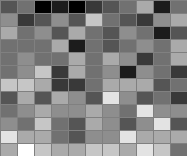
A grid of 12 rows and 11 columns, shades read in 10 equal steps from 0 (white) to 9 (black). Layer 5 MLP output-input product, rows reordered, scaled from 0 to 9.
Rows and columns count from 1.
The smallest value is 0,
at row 12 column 2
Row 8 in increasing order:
1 3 3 4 4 5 6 6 6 6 7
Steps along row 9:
down down up same down up up down up same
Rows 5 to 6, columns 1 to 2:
5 4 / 5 4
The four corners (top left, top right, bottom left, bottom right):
6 5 3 5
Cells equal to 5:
30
